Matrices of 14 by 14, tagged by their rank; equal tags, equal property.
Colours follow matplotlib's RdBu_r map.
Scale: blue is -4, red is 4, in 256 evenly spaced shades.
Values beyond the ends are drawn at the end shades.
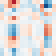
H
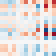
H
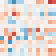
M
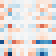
H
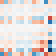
H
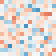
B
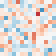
B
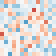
B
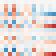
H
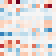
M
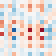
H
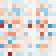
M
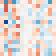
M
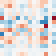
M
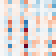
H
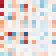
M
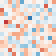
B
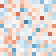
B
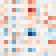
M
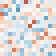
B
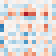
M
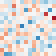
B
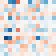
M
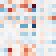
M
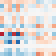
H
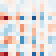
H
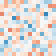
B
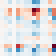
H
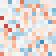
B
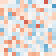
B
